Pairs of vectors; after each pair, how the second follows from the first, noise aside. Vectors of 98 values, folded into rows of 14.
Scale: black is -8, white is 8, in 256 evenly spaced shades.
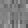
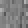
shuffled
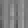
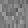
shuffled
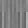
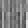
scaled up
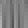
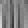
scaled up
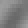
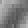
scaled up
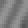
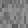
shuffled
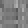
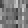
scaled up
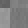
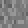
shuffled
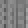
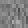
shuffled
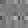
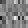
scaled up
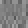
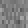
shuffled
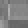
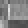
scaled up
